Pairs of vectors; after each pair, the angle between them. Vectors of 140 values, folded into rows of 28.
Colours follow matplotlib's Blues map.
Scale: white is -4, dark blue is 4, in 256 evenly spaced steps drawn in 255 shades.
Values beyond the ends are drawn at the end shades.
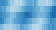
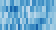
partly opposed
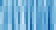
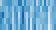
nearly opposite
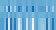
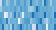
orthogonal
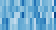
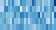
partly aligned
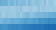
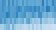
nearly opposite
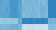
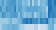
nearly parallel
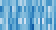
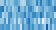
partly aligned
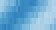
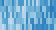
partly opposed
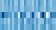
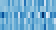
nearly parallel
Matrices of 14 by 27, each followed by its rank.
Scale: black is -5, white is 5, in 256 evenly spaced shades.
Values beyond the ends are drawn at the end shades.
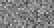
full rank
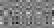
two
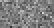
full rank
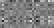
two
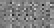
three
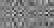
two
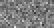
full rank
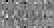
three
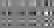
one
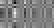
one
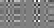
one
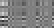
one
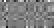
two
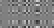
one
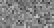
full rank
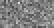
full rank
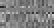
three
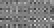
three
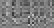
three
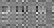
two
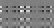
one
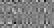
two
